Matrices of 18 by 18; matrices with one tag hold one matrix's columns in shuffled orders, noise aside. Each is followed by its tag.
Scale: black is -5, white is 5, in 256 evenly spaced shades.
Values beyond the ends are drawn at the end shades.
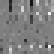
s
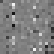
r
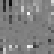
s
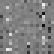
r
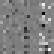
r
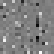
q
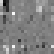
s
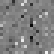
q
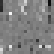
s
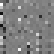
r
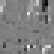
s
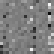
r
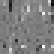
s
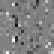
q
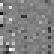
r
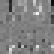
s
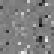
q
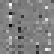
r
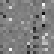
r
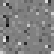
q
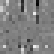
s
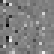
q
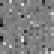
q
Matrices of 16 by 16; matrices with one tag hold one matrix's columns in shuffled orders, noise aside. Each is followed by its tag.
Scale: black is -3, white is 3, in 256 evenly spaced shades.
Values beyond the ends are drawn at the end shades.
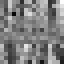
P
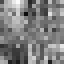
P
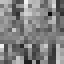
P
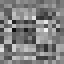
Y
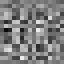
Y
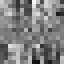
P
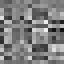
Y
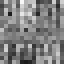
P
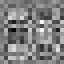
Y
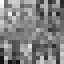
P
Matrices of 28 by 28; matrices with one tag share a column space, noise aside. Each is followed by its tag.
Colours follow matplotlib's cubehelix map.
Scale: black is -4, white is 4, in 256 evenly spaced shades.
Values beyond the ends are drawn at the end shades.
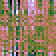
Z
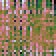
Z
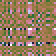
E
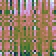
Z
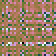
E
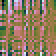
Z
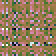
E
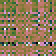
E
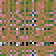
E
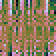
Z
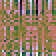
Z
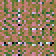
E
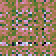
E
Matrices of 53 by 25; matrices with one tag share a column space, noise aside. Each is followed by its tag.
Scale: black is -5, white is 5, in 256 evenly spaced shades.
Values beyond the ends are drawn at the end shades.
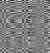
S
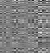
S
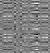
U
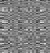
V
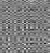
V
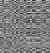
S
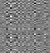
U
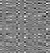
U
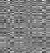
S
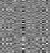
V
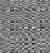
V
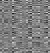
S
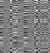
S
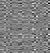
U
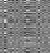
S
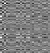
U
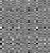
V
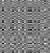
V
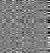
S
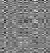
S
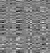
V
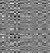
U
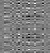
U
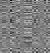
S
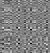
V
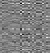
U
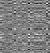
U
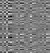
U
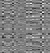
U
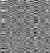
S
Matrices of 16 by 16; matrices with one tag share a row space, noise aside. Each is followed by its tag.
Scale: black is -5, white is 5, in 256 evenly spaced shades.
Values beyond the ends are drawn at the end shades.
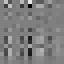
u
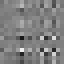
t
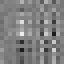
t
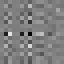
u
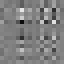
t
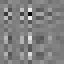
u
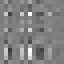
u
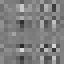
t
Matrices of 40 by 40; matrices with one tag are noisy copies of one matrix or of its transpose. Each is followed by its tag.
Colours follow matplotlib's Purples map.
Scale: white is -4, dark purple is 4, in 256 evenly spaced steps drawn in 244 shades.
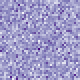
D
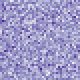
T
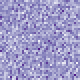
D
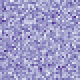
T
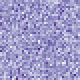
D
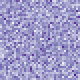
D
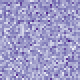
T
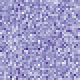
D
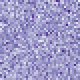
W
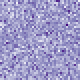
W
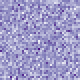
D
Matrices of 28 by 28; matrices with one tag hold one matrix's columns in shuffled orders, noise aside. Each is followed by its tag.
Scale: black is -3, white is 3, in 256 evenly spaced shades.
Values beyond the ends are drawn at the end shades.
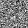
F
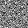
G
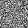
F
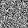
F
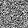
G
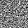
G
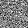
G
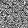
G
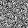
F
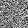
G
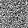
G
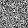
F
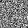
F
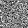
F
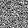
G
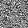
G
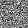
G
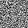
G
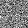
G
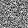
G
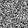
F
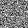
G
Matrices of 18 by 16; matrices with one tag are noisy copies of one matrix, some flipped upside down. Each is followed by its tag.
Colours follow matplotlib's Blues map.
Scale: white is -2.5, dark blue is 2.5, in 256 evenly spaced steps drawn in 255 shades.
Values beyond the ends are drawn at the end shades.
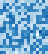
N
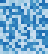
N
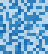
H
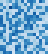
H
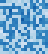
N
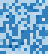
N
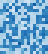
N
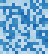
N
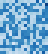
N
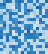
H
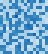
H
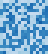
N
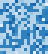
N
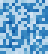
N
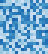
N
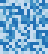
N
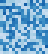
N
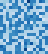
H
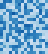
H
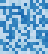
N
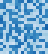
H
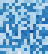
N
